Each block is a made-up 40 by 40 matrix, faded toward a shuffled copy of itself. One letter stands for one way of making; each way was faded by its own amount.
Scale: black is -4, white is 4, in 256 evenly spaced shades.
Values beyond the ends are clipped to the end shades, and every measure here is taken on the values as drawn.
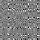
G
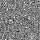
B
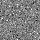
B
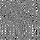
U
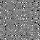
U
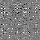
U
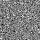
B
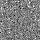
B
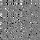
U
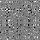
U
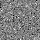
B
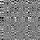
G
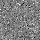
B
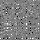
U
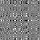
G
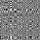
G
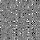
U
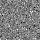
B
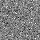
B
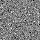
B
